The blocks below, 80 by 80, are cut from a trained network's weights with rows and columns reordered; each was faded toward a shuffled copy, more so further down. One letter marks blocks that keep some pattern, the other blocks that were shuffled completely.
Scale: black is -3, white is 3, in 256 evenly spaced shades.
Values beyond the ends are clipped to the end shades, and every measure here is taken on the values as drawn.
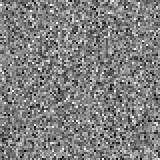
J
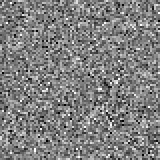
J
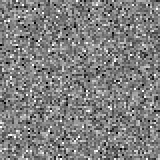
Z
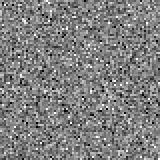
Z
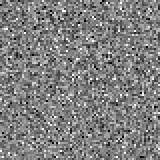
Z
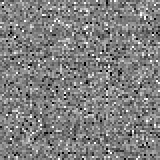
J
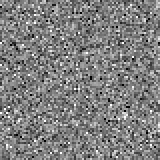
Z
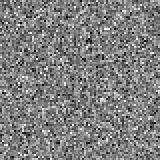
Z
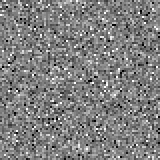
Z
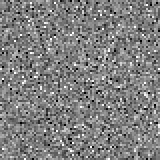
Z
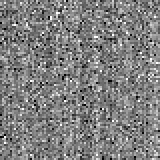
J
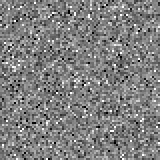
Z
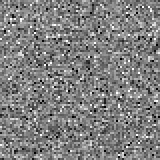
J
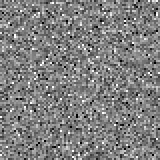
Z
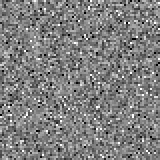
Z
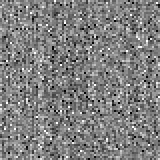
J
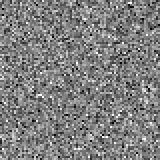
Z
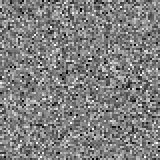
J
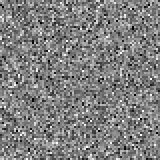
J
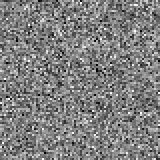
J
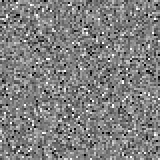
Z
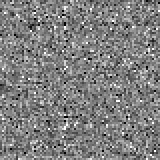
J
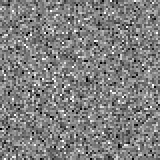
Z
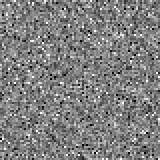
Z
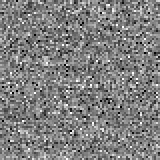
J
